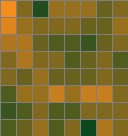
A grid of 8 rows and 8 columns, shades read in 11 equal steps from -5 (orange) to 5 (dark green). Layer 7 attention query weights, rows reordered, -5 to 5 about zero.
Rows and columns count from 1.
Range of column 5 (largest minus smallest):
3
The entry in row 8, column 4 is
2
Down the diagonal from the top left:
-5 -1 1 0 1 -3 0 0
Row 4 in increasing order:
-2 0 0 0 0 1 2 2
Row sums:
-3 -4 5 3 4 -10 9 7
